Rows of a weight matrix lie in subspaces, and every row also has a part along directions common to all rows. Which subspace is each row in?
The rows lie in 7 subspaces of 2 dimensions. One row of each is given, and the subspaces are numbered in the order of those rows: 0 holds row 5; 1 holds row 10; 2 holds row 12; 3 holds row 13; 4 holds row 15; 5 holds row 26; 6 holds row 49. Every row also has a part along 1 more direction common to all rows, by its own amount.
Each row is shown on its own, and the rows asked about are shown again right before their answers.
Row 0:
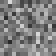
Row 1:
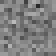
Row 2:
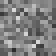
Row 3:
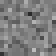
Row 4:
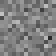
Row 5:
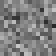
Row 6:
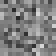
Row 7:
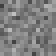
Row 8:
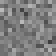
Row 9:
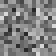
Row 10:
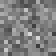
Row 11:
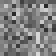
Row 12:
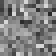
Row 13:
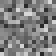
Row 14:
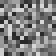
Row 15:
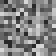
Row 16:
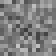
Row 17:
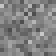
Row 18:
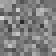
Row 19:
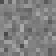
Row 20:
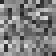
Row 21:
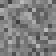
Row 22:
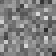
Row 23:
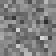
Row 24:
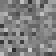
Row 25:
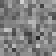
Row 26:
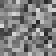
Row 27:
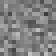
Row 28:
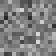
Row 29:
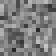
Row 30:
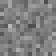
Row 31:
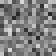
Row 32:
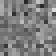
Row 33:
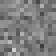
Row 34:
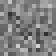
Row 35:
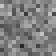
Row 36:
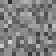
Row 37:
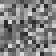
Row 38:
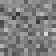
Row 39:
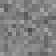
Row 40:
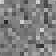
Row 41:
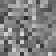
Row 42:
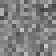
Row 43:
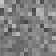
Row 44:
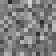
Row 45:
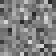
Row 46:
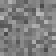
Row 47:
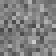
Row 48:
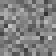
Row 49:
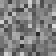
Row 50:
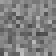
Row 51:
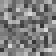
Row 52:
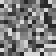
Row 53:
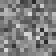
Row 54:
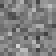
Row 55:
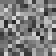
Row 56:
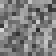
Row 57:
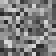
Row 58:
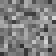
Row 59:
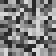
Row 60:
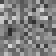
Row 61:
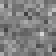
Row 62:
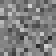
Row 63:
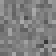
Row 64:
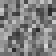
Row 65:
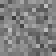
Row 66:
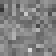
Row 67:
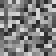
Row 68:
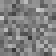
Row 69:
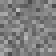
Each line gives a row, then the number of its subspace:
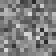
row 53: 1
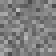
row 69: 1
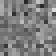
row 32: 2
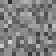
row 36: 6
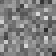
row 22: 3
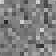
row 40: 2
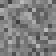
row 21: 6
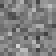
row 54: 0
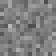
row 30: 0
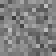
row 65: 6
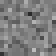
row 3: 3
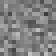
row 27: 2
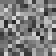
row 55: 0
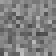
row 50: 0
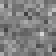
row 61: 2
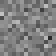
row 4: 5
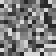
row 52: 2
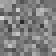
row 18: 4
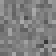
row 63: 2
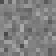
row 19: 3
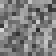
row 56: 5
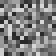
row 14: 6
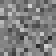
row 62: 5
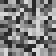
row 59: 4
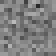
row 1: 3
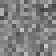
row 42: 5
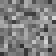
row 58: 3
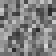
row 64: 5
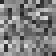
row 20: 3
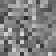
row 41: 1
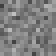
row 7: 5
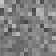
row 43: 4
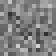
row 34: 0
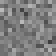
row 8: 2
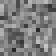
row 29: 5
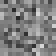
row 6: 4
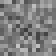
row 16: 0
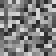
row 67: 5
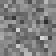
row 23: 0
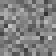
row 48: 0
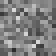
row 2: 4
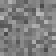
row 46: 4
